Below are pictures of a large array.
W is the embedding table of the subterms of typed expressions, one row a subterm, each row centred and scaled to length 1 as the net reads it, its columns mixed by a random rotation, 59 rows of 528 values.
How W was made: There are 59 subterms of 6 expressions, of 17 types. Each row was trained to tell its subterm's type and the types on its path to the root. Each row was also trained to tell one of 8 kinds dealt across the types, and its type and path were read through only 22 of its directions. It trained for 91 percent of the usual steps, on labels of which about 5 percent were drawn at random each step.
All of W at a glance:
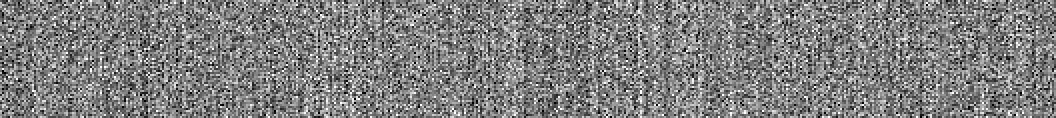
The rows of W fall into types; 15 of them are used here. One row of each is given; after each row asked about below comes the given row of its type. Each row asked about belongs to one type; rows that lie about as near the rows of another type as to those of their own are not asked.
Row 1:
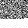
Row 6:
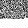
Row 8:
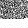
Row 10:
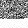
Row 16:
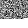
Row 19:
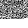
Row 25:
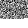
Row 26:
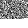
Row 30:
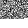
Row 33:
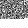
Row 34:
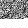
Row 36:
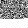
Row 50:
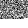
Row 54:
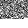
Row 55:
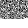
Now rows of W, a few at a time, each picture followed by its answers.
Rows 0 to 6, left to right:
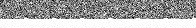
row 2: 10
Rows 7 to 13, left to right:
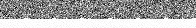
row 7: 16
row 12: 50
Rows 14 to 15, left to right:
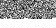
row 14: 25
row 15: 30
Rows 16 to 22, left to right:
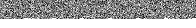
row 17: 25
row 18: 55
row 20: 8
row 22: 34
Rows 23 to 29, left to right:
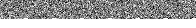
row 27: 54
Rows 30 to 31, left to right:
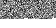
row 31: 6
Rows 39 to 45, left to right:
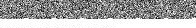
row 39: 10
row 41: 25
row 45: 54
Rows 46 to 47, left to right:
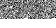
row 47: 34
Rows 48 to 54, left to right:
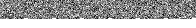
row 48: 10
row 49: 30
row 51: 30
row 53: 50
